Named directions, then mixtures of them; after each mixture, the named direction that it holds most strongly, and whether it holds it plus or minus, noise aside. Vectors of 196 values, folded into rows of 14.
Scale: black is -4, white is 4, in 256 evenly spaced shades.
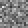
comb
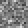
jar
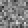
jar, minus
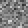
jar, plus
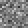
comb, plus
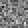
comb, minus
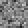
jar, minus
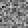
comb, minus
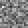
comb, plus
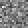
comb, plus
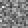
comb, plus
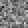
comb, minus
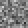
jar, plus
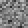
jar, minus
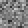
jar, minus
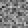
comb, minus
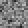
jar, minus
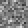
jar, plus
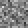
comb, plus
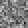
jar, plus
